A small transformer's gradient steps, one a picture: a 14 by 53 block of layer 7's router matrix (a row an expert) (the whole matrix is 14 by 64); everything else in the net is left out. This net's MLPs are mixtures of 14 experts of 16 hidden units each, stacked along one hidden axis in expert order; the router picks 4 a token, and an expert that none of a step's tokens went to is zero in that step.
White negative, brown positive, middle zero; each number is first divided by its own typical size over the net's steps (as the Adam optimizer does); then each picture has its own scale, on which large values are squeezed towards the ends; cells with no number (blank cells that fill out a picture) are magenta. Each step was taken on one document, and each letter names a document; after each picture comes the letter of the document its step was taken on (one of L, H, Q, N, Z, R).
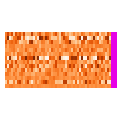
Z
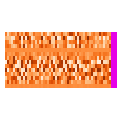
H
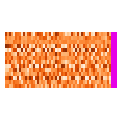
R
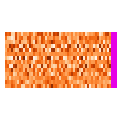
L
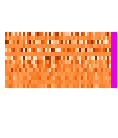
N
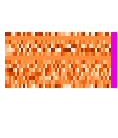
R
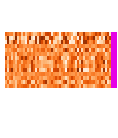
Z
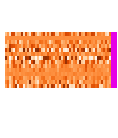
L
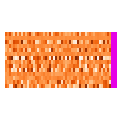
N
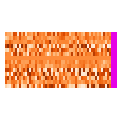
R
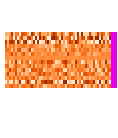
Z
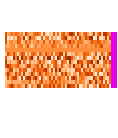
H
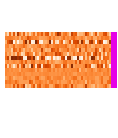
L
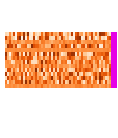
H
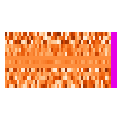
Z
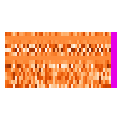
R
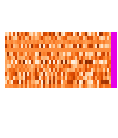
H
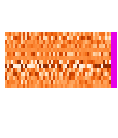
H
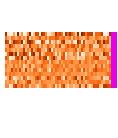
N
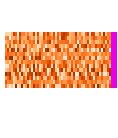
R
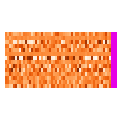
N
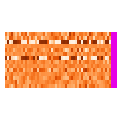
Z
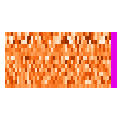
Z
